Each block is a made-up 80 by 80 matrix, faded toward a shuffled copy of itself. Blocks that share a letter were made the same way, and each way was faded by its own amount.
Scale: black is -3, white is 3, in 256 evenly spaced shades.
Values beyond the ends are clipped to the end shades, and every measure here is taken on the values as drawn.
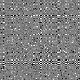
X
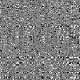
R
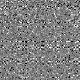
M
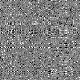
R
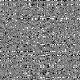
M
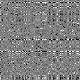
X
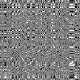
X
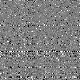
M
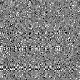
R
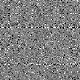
R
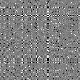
X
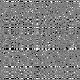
X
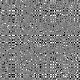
X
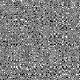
R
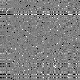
X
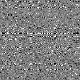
M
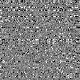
M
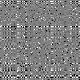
X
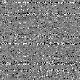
M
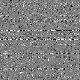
M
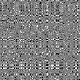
X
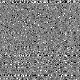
M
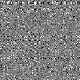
R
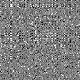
R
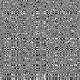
X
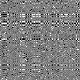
X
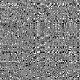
R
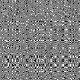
X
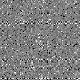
R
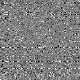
M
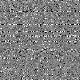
M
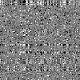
R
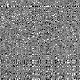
R
